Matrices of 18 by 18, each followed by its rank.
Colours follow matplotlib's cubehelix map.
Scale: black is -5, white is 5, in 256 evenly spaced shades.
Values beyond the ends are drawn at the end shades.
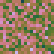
full rank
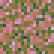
full rank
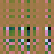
one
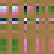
one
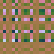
one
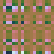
one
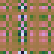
one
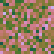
full rank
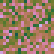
full rank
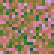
full rank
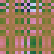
one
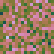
full rank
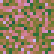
full rank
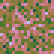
full rank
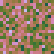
full rank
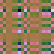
one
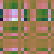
one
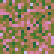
full rank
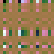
one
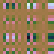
one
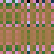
one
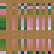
one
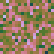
full rank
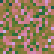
full rank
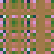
one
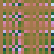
one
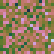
full rank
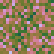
full rank
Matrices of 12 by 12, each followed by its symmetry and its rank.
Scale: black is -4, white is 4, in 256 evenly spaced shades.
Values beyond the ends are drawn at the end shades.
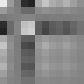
symmetric, rank one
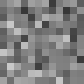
antisymmetric, full rank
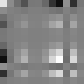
symmetric, rank one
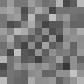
symmetric, full rank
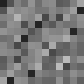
symmetric, full rank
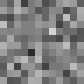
antisymmetric, full rank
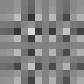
symmetric, rank one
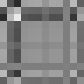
symmetric, rank one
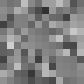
antisymmetric, full rank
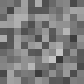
symmetric, full rank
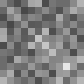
symmetric, full rank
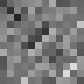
symmetric, full rank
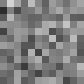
antisymmetric, full rank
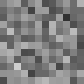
antisymmetric, full rank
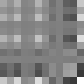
symmetric, rank one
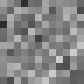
symmetric, full rank
